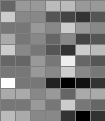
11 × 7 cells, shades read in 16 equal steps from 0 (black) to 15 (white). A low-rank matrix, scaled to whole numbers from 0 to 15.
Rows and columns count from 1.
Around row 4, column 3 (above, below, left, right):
9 7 7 6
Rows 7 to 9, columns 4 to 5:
8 12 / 2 0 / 9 6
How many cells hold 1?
1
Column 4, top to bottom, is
11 5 8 6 5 7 8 2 9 7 8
